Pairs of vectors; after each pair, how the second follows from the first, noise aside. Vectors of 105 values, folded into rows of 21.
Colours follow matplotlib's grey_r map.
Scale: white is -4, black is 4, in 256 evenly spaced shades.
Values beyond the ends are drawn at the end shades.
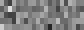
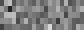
negated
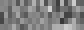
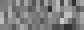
negated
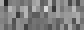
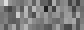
sign-scrambled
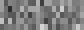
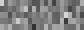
wrapped around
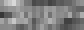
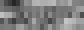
negated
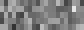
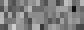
negated
